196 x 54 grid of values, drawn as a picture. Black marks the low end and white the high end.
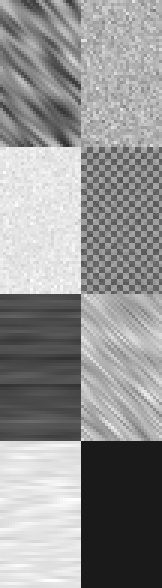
The table splits into 4 rows of 2 panels. Panel 1,1: middling, slanting down to the right, strong in contrast. Panel 1,2: high, fine-grained. Panel 2,1: very high, fine-grained, faint in contrast. Panel 2,2: middling, checkered, strong in contrast. Panel 3,1: low, streaked across, faint in contrast. Panel 3,2: high, slanting down to the right. Panel 4,1: very high, streaked across, faint in contrast. Panel 4,2: very low, flat.
